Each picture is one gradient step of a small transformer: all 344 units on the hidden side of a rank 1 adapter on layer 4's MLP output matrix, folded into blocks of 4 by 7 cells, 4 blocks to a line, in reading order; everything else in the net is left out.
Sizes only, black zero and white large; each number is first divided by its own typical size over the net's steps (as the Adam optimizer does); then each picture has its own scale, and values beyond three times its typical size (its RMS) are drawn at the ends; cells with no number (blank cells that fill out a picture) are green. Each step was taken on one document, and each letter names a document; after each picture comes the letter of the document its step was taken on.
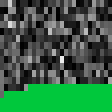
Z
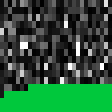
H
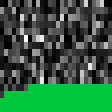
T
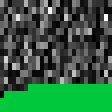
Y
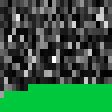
Y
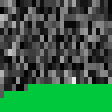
Z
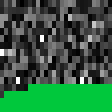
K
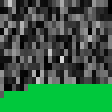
Z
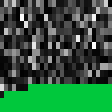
T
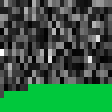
K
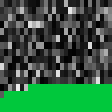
Y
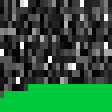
H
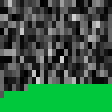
Z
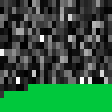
K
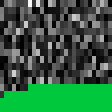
T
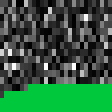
H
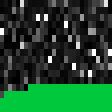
H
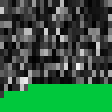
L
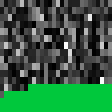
Y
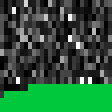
K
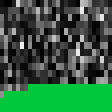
Y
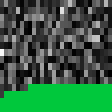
K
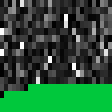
H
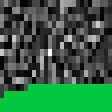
K
